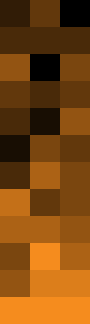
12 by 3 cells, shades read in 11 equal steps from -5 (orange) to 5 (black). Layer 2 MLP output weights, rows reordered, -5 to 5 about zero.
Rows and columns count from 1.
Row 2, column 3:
2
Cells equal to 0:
5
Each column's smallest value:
-5 -5 -5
